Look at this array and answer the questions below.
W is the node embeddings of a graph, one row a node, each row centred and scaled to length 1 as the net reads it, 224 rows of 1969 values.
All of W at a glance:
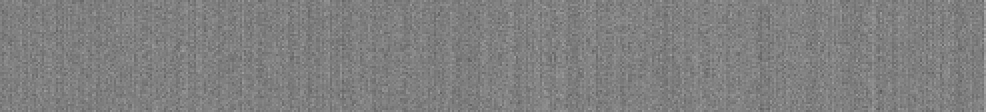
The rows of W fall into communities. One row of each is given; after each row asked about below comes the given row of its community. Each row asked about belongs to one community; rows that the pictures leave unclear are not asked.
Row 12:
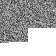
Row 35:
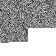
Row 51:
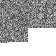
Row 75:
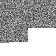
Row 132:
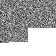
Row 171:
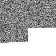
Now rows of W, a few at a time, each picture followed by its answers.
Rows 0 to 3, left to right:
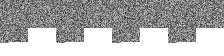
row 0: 35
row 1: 35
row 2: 132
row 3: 35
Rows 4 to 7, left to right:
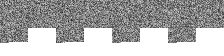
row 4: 75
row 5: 132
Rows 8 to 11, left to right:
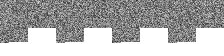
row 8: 132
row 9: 171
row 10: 132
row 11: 51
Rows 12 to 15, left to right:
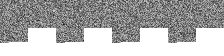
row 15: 35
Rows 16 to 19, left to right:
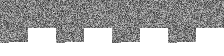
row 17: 35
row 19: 171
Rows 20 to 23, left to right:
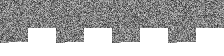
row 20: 12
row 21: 51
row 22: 51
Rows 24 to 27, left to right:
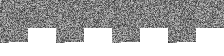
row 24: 75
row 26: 171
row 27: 132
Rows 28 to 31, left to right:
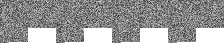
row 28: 132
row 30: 35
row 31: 171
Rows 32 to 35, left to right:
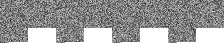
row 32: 51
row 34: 51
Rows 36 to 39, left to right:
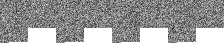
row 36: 132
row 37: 12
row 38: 51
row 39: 51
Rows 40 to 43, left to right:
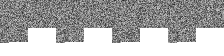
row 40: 75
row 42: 35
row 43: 51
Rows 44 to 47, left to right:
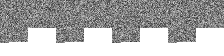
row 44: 132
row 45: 12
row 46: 51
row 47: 12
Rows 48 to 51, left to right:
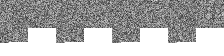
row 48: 132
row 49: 35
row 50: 35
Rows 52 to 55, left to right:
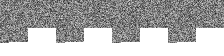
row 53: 171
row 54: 51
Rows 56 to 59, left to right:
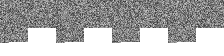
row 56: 51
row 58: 132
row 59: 12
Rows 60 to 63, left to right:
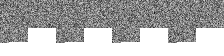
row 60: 51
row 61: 35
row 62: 12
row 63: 35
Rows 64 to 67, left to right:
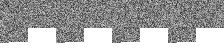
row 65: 35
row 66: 132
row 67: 132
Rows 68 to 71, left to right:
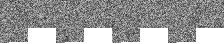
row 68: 51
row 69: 12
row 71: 51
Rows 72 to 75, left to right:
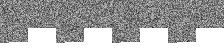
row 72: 132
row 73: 171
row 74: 132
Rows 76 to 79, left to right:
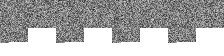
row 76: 35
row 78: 12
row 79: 171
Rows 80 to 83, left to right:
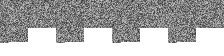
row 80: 35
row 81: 51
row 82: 35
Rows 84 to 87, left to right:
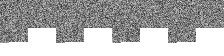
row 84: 12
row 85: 75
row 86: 35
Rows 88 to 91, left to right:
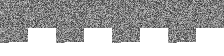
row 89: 35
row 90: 132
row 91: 35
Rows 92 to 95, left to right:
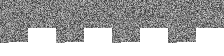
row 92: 75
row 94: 75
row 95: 132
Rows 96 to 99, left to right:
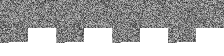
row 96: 171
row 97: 35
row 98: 35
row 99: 75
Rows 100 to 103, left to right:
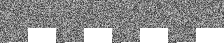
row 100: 171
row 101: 75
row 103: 171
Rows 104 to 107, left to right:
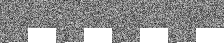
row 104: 51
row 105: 12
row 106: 51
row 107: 75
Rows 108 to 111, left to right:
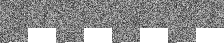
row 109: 35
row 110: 51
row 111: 132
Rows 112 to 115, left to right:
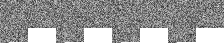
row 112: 35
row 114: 35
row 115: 51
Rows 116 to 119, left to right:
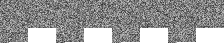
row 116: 35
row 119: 51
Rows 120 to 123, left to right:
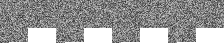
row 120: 12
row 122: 51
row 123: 75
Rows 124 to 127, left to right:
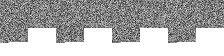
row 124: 35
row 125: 35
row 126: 132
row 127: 12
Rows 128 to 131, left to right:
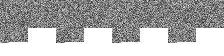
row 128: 51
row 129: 132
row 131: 75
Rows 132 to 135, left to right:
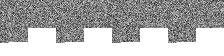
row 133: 51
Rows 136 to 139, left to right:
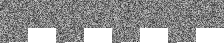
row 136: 75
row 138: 132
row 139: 75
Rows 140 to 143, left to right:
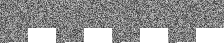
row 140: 51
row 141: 75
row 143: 35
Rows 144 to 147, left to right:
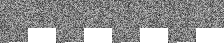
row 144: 171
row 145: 132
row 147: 12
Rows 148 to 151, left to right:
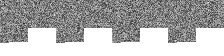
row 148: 75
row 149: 75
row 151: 132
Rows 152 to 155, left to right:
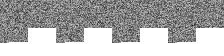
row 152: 132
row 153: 75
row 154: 75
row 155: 51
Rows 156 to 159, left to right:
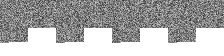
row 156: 171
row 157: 51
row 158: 35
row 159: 12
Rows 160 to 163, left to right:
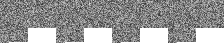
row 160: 171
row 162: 35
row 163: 51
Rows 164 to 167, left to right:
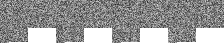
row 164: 132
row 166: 35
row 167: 51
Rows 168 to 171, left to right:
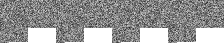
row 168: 51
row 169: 51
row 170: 132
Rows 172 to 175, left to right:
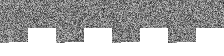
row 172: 75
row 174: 171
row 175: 12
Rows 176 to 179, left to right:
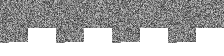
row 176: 35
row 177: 51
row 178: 132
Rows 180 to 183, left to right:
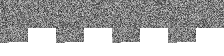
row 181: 171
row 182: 35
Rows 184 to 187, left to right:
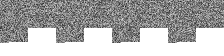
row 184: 171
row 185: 171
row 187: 51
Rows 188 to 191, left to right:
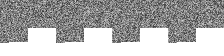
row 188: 75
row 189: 132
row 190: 75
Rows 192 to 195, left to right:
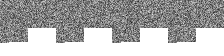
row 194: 132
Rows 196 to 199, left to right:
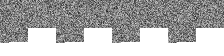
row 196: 35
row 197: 12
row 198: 12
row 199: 35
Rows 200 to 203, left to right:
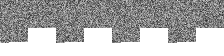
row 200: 171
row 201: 12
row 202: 132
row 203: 12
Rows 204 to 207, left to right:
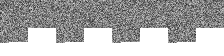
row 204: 132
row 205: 75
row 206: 171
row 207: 171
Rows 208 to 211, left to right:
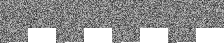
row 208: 75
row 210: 171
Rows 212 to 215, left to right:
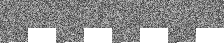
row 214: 51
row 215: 12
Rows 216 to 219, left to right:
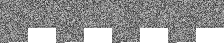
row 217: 171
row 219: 51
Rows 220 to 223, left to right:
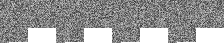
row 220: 12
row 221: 75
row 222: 132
